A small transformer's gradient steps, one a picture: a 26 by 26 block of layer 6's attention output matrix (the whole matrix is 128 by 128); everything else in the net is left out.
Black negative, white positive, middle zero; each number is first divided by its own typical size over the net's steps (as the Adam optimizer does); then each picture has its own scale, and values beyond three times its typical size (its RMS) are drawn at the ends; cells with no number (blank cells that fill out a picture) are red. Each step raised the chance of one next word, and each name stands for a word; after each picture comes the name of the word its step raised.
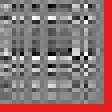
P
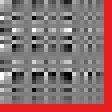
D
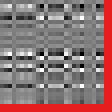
P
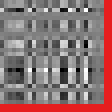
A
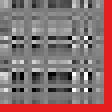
D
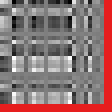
A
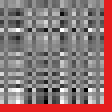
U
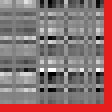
D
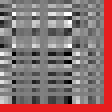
U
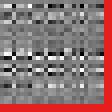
P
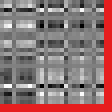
A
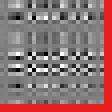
P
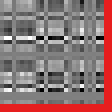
D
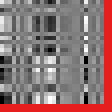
A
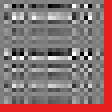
P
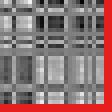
A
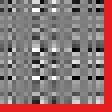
U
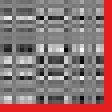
U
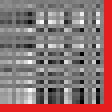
U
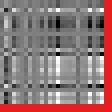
A
